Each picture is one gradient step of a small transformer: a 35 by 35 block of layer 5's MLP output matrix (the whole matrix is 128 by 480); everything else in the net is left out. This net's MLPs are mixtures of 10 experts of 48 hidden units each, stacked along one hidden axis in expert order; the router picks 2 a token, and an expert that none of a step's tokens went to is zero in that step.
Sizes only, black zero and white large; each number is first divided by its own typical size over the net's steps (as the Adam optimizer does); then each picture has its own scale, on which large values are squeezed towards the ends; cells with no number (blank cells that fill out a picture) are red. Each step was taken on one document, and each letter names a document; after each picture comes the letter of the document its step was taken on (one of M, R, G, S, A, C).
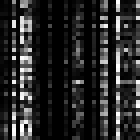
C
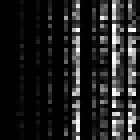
C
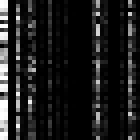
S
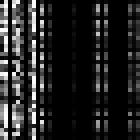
S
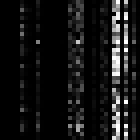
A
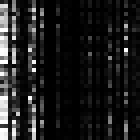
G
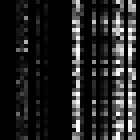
C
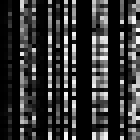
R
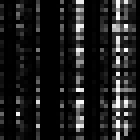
A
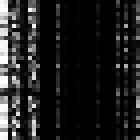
G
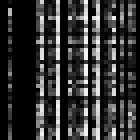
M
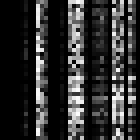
M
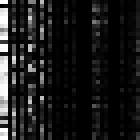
S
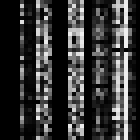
M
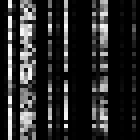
R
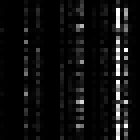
A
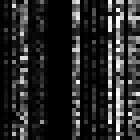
C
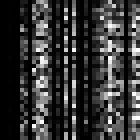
C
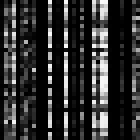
R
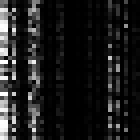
G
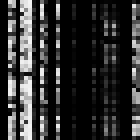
R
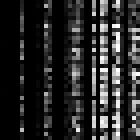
C
